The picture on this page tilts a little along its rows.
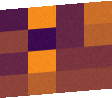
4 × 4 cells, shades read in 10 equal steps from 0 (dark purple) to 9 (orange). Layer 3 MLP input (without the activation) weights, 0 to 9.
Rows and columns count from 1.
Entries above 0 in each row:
4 3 4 4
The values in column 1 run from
1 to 4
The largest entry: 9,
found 2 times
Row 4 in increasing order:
4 4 4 6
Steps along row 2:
down up up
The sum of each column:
11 24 11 20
